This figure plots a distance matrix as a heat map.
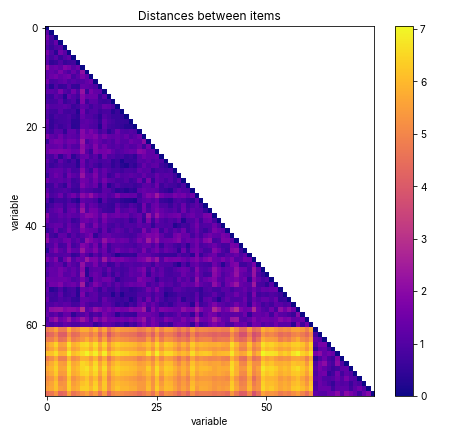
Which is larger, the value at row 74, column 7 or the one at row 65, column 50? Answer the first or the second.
the second
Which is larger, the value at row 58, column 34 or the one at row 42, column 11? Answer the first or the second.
the first
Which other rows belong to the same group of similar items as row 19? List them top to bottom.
0, 1, 2, 3, 4, 5, 6, 7, 8, 9, 10, 11, 12, 13, 14, 15, 16, 17, 18, 20, 21, 22, 23, 24, 25, 26, 27, 28, 29, 30, 31, 32, 33, 34, 35, 36, 37, 38, 39, 40, 41, 42, 43, 44, 45, 46, 47, 48, 49, 50, 51, 52, 53, 54, 55, 56, 57, 58, 59, 60
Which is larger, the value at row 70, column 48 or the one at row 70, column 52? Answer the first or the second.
the second
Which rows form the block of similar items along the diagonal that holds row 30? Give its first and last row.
0 to 60
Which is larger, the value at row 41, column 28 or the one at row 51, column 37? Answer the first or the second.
the second
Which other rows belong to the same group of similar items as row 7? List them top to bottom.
0, 1, 2, 3, 4, 5, 6, 8, 9, 10, 11, 12, 13, 14, 15, 16, 17, 18, 19, 20, 21, 22, 23, 24, 25, 26, 27, 28, 29, 30, 31, 32, 33, 34, 35, 36, 37, 38, 39, 40, 41, 42, 43, 44, 45, 46, 47, 48, 49, 50, 51, 52, 53, 54, 55, 56, 57, 58, 59, 60
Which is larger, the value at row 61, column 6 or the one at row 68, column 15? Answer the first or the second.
the second
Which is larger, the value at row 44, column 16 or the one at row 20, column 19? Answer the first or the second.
the first
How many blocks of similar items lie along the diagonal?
2
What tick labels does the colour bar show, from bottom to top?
0, 1, 2, 3, 4, 5, 6, 7
